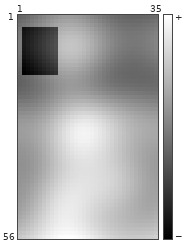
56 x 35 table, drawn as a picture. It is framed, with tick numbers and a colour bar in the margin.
Ninth with the lowest average: top left. Slope: up to the bottom. Odd patch: lower, in the top left. Ninth with the highest average: bottom middle.
